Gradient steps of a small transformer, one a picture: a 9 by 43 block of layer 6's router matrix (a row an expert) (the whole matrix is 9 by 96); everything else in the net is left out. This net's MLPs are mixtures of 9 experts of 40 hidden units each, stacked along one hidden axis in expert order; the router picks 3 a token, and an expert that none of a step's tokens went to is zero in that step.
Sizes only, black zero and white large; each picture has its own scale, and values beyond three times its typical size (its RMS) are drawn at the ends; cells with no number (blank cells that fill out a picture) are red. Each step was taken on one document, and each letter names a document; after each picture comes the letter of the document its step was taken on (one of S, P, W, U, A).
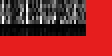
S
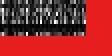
S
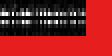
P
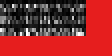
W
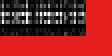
P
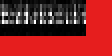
S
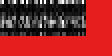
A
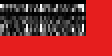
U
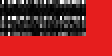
A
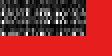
W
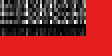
S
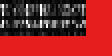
U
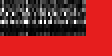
S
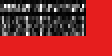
U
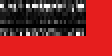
W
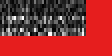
A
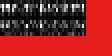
U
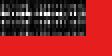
P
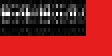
P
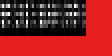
P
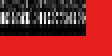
S
